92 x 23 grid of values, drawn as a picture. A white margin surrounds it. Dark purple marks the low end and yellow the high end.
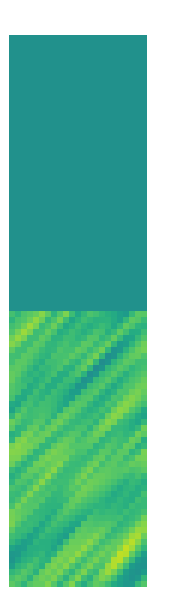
It is made of 2 by 1 panels. Panel 1,1: middling, flat. Panel 2,1: high, slanting up to the right.
